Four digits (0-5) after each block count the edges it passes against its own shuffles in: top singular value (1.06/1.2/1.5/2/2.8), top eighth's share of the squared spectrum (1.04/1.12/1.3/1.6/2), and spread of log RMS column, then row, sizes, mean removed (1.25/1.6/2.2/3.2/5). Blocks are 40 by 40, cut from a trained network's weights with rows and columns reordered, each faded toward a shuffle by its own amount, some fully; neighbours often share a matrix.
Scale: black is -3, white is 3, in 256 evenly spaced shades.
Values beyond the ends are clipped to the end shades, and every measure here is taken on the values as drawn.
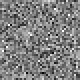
0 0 0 0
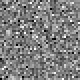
0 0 0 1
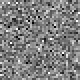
1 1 0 0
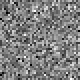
0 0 0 0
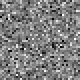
1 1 0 0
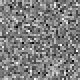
0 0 0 0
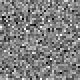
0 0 0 0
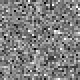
0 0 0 0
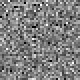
2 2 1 0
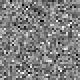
1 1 0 0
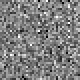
3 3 1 1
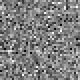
0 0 1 0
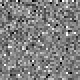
1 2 0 0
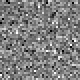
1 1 0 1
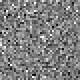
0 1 0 0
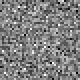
0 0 0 0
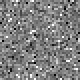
0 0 0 0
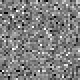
1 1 0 0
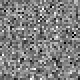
1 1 0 0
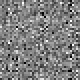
3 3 2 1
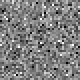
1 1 0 0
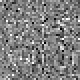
3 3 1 0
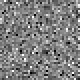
2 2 1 0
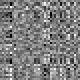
4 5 3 3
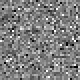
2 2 1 0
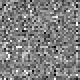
3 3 2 1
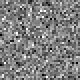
1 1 0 0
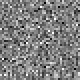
3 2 0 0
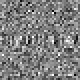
3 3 1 2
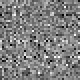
3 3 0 2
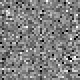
2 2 1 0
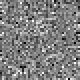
2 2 1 0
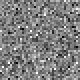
1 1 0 0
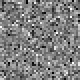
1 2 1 1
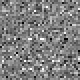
2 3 1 2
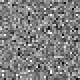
1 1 0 0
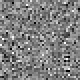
2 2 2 1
